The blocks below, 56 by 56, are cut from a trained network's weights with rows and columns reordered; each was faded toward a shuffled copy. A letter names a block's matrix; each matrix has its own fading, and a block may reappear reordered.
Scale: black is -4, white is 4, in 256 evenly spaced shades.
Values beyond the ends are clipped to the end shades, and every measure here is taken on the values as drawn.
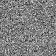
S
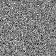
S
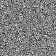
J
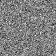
S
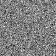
J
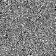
J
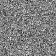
J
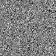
J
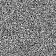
S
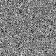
J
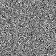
J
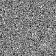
J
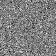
S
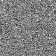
J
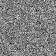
S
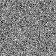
J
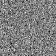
J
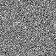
J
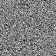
S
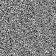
J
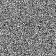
S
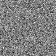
S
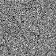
J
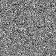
S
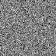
J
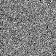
J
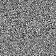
S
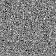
S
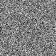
S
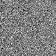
J
